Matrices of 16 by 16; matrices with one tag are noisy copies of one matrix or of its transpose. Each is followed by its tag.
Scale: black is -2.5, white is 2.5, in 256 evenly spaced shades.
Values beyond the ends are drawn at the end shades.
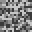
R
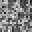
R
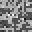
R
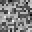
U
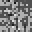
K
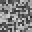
U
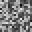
R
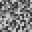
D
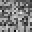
K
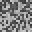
D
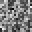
R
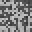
K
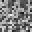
R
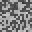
D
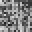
K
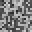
U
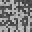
K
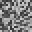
D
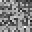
K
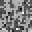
U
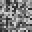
K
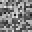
R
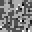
U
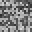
K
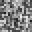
U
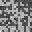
K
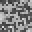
U
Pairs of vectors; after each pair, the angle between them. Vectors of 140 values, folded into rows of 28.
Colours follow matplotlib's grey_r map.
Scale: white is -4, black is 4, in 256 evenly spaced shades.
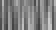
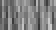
nearly parallel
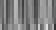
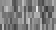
partly opposed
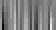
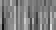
nearly parallel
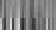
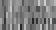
partly aligned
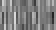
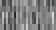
nearly opposite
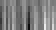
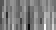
nearly parallel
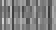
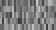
partly opposed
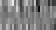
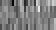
nearly opposite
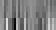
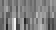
nearly opposite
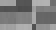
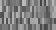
orthogonal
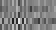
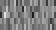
orthogonal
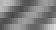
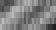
nearly opposite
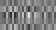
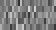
partly opposed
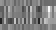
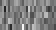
partly opposed
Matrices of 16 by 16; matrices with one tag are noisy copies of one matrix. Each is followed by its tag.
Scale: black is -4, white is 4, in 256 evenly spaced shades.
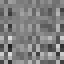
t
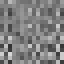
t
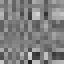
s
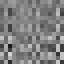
t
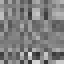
s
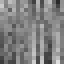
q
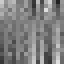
q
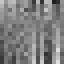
q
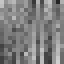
q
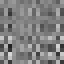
t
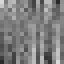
q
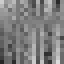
q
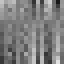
q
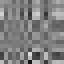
s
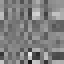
s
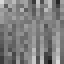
q
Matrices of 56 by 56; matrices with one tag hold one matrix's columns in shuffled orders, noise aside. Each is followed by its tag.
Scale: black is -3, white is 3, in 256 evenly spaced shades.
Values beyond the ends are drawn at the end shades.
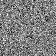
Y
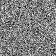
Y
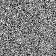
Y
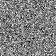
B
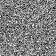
B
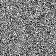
Y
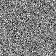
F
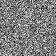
B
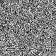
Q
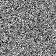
B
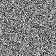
B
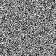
Y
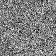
Q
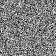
Q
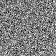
Q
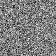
Y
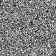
F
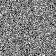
Y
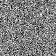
Y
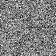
B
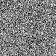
F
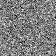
B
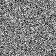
Y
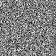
F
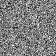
B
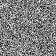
B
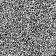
B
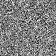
F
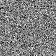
B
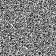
B
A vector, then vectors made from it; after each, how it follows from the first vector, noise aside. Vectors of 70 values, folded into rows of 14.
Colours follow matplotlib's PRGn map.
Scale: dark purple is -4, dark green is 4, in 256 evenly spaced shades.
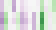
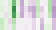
reversed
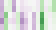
copied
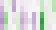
copied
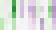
reversed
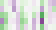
sign-scrambled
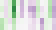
reversed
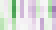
reversed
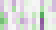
sign-scrambled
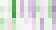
reversed
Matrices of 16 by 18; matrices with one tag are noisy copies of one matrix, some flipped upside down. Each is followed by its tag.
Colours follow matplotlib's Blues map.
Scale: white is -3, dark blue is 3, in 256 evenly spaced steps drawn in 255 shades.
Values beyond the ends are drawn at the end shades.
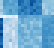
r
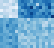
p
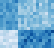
p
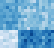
p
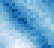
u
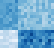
p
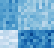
p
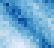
u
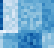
r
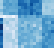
r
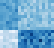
p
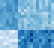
p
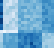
r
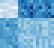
p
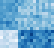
p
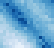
u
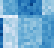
r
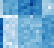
r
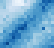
u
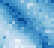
u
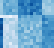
r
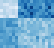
p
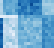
r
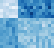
p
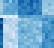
r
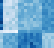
r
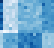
r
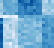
r
